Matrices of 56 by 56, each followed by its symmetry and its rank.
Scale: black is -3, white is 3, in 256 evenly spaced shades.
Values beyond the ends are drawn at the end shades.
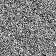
antisymmetric, full rank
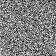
antisymmetric, full rank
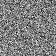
antisymmetric, full rank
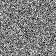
neither, full rank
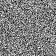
antisymmetric, full rank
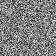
neither, full rank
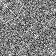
symmetric, full rank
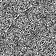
symmetric, full rank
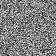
neither, full rank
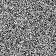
neither, full rank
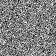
neither, full rank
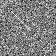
symmetric, full rank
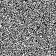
antisymmetric, full rank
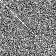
symmetric, full rank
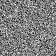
symmetric, full rank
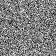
antisymmetric, full rank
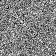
symmetric, full rank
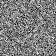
symmetric, full rank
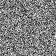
neither, full rank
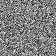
antisymmetric, full rank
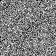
symmetric, full rank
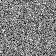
neither, full rank
